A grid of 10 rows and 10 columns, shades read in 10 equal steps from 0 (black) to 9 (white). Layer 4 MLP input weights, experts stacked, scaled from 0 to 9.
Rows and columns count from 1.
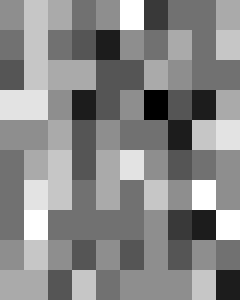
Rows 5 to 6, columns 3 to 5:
6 3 5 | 7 3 6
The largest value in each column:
8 9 7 7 6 9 7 6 9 9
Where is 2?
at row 1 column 7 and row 8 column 8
